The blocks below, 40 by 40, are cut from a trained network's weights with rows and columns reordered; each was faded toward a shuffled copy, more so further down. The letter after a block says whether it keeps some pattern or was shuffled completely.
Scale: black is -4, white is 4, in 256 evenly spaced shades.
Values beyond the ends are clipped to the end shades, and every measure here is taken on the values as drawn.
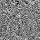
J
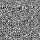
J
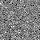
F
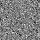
F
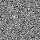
F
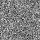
F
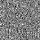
J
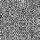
J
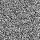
F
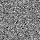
F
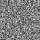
J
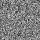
F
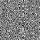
J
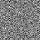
J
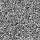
F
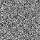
J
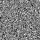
F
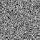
J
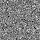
F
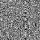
J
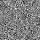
J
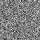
F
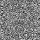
J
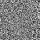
J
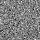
F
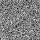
F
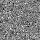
F
